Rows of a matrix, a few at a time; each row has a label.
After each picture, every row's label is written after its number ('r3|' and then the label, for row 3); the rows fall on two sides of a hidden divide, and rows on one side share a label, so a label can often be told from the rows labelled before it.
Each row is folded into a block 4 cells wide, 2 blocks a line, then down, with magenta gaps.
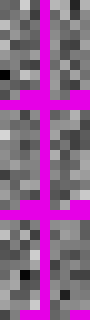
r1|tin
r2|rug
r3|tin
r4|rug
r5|rug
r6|rug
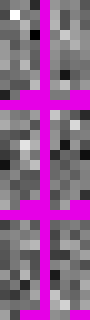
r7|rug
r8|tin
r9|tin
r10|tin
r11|tin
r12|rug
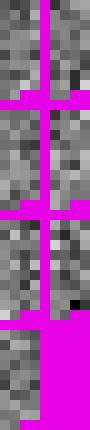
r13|rug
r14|rug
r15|rug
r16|rug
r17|rug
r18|tin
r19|rug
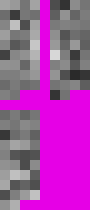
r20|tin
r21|rug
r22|rug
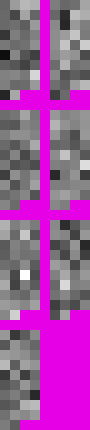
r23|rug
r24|rug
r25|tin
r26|tin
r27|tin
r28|rug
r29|tin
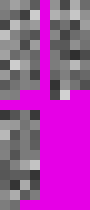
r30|rug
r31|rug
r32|tin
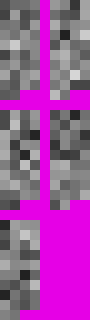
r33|rug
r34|tin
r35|rug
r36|rug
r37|rug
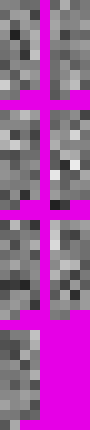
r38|tin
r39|tin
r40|tin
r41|tin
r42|tin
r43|tin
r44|rug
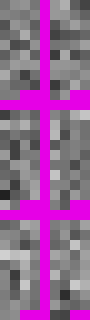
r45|rug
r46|rug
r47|rug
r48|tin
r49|tin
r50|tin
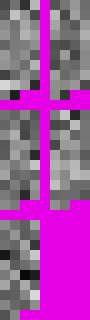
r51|tin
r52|tin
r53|tin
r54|rug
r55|rug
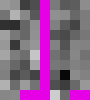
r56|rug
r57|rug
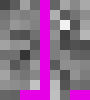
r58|rug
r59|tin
